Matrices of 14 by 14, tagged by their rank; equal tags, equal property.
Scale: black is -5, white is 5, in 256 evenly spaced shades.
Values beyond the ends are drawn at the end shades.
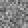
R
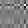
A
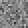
R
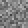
R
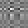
A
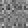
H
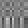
A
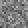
R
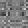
H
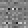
H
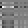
A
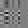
A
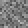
R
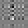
A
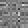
H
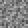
R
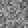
R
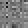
H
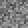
R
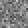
R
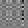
A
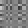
A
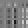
A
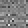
H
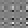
A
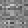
H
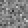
R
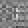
H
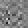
H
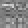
H
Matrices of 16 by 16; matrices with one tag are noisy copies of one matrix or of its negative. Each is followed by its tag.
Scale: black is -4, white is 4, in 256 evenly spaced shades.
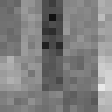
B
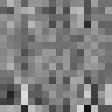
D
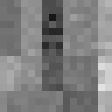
B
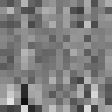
D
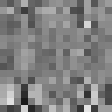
D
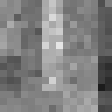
B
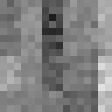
B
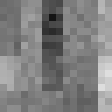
B
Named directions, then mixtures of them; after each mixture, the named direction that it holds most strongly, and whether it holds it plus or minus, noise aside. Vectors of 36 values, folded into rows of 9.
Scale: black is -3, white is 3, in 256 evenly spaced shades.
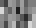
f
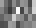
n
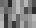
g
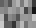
g, plus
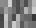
g, minus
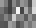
n, plus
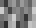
f, plus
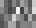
n, plus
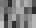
g, plus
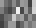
n, plus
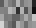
n, minus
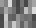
g, minus
